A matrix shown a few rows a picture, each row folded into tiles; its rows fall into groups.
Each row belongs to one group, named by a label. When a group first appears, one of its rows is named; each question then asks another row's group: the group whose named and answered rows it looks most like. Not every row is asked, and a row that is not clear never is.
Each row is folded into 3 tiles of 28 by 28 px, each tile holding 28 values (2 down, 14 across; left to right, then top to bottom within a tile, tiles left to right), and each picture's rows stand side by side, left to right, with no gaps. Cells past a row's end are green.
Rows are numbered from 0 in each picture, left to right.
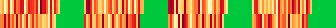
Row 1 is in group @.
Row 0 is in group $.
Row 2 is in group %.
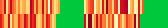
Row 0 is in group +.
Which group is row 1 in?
@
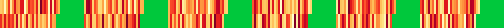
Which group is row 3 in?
%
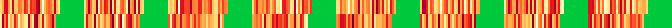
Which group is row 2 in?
$
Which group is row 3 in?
+
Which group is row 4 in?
$
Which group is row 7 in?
+
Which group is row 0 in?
%
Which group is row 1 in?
%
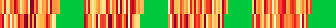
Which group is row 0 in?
+
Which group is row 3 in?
@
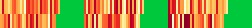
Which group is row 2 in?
+
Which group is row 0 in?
$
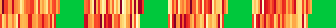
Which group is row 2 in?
$
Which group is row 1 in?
+
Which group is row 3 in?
$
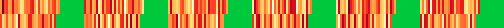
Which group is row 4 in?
$
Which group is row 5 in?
@
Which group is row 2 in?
$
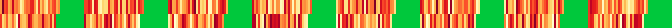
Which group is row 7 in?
%
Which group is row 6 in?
$
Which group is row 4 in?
%
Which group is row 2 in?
%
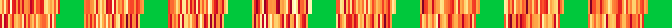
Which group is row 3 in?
%
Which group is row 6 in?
$
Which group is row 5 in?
@
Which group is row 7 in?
@
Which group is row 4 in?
%
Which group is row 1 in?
%
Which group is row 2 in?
%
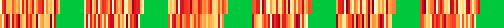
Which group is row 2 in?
$
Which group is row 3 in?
+
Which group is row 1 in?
%
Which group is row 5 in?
+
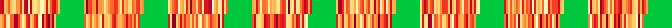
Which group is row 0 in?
%
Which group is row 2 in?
@
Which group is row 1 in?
@
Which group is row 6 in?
%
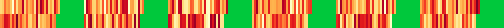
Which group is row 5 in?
+
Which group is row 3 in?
+
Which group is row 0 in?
$
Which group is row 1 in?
@
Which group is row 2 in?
+
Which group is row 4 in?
+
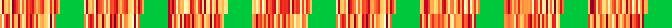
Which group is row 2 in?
+
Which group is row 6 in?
+
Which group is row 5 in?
@
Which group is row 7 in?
@
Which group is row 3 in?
$
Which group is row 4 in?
$
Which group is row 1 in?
$
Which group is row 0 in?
$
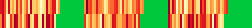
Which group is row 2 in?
+
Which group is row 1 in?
@
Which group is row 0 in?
%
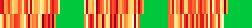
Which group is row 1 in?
$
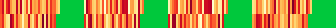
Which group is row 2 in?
@
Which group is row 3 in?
$
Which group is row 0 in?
%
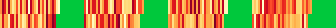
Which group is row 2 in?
%
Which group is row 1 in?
+
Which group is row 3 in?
$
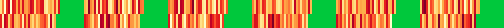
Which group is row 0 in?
@
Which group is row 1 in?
+
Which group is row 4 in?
+
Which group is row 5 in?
@
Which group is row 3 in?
+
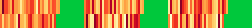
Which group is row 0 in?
@
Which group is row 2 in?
$
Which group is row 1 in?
%
